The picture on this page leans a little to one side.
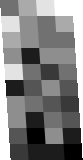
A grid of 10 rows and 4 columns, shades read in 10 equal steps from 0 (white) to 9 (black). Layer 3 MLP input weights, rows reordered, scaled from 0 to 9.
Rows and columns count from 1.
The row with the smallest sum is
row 1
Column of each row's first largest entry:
1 3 3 2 3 1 4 2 2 4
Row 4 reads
4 8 4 4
